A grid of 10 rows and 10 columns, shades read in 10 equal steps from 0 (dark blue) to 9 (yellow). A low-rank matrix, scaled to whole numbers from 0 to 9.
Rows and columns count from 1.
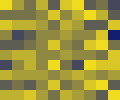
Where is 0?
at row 4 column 10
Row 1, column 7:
9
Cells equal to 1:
0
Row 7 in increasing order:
2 2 4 5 5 7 8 8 9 9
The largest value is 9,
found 8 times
